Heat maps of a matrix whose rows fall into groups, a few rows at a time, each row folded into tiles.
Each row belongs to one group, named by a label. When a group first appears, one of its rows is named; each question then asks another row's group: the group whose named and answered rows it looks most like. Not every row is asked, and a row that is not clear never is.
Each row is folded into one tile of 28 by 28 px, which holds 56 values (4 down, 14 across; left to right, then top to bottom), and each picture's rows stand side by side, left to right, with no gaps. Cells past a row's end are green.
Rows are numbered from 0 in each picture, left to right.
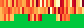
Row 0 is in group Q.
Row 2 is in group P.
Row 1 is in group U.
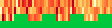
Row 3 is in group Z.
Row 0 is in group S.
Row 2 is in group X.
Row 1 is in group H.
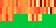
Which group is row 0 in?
X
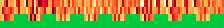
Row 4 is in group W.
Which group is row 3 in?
Z
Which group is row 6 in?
P
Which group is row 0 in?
P
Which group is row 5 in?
P
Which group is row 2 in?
Q
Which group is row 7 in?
Q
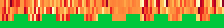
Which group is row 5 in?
P
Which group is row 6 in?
Q
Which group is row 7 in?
P
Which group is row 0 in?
W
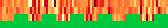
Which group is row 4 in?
X
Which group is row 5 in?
X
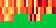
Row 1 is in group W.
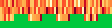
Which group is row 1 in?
X
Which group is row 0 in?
Q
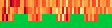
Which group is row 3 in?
U
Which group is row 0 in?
W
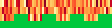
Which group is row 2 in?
Q
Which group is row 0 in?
P
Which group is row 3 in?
Q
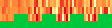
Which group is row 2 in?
S
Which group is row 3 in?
Z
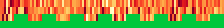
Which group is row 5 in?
Q
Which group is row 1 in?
U
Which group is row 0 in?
W
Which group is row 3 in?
X
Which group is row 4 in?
S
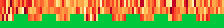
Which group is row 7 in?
U
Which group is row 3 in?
S
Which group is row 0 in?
W
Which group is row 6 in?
P
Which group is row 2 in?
Z
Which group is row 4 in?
U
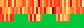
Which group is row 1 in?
W
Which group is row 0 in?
U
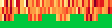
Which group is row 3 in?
W
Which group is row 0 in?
P
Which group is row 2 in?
Q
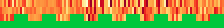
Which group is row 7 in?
X
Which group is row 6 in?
Q
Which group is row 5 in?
P
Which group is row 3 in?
P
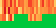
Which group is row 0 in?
S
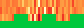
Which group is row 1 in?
Z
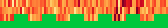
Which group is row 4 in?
W
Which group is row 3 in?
Q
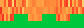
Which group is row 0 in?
U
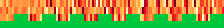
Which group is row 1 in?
S
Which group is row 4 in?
X
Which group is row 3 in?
U
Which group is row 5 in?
P
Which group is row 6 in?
P
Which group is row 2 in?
S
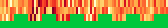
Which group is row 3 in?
Z
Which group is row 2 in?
U
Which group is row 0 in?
Z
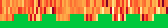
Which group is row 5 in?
S
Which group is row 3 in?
S
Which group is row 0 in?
X
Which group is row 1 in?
W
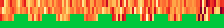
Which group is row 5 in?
S
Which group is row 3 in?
S
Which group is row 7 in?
W
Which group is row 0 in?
H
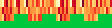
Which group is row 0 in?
P
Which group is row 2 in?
P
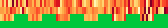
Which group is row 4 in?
X
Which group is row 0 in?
Q
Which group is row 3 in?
Z
